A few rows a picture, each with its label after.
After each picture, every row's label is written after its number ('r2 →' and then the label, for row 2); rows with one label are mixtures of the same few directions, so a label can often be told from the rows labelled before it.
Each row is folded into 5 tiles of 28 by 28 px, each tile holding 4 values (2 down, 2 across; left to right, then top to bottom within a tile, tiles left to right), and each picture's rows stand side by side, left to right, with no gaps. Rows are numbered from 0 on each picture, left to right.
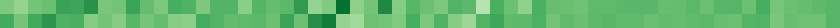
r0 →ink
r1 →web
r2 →web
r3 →web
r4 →ink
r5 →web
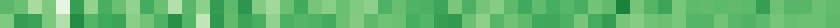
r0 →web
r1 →web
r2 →web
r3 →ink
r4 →web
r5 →web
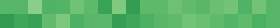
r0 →ink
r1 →ink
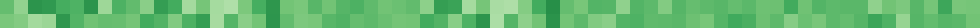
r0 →web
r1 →web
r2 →ink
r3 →web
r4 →web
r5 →ink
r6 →web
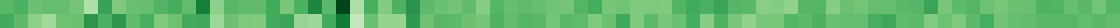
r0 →ink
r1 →web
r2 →web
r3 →web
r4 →web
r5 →ink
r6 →ink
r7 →ink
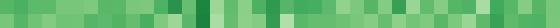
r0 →ink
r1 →web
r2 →ink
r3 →web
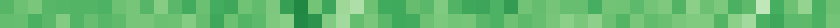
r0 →web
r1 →web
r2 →ink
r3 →web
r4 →ink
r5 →web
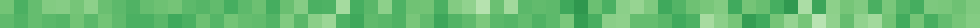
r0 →web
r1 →ink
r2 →web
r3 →web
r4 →ink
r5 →ink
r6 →ink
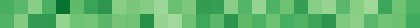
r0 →web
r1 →ink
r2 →web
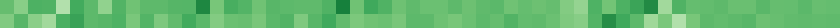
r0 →web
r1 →web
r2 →web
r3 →ink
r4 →ink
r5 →web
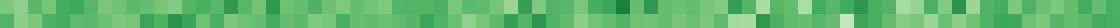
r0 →ink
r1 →ink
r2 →web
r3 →ink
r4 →web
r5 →web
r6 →ink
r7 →ink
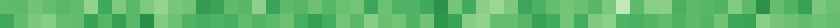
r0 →ink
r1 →ink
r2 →ink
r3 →ink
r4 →web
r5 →web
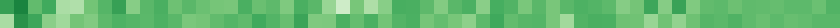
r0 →ink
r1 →ink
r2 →web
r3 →web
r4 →ink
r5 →ink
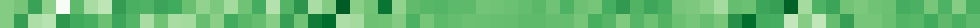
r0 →web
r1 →ink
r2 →web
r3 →ink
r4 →web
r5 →ink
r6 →ink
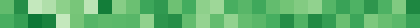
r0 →web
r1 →ink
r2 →ink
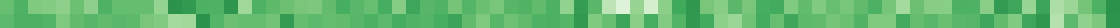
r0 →web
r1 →web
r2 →ink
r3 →ink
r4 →web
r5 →ink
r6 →web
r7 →web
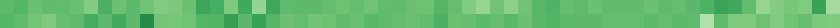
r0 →ink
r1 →ink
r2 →ink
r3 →web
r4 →ink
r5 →ink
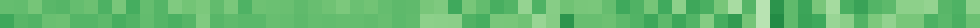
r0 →ink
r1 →web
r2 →web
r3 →ink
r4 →ink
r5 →web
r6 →ink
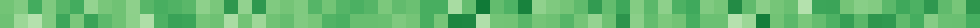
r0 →ink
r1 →ink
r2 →ink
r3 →web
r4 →web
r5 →web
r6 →ink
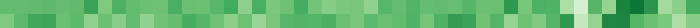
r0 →ink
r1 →ink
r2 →web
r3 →ink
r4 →ink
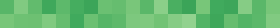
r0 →web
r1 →web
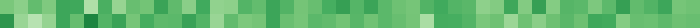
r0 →ink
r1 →web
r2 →web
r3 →ink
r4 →web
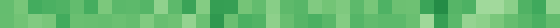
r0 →web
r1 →web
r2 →web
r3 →ink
